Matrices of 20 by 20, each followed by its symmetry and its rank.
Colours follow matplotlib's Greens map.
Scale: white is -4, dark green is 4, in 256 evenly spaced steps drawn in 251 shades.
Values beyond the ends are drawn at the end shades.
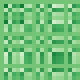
symmetric, rank one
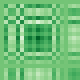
symmetric, rank one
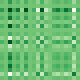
symmetric, rank one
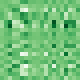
antisymmetric, rank two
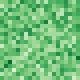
neither, full rank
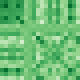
symmetric, rank three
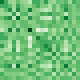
symmetric, rank three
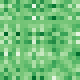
antisymmetric, rank two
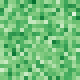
neither, full rank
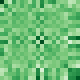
symmetric, rank three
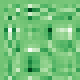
antisymmetric, rank two
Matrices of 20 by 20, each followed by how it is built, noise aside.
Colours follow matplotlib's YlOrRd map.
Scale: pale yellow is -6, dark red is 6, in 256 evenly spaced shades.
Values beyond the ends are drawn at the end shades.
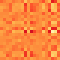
low rank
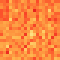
low rank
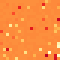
sparse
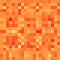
low rank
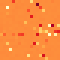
sparse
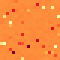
sparse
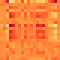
low rank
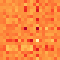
low rank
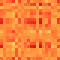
low rank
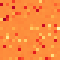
sparse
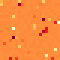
sparse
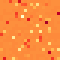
sparse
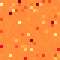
sparse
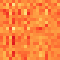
low rank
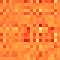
low rank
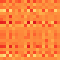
low rank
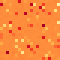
sparse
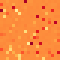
sparse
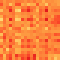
low rank
